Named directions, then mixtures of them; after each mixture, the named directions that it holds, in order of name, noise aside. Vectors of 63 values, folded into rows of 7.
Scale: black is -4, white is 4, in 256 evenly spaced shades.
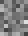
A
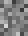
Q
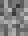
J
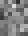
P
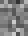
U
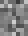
U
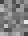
A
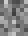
J, Q, U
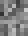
J, P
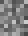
A, Q, U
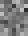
J, P, Q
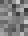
A, P, Q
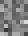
A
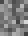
A, U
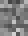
U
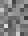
A, J, Q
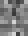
J, U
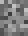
A, P, U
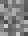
A, J, U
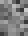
A, P, Q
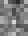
J, Q, U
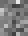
A, P, U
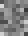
A, Q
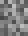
P, U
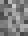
P, U
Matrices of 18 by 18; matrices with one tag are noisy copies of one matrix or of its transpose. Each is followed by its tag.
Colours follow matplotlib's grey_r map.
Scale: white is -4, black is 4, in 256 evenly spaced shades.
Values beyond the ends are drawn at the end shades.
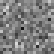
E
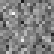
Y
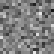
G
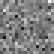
E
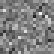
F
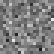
F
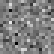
F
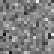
G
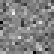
Y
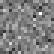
F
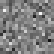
F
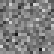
F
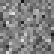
Y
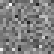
E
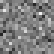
F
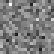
F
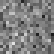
Y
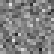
F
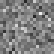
F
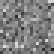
E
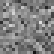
Y
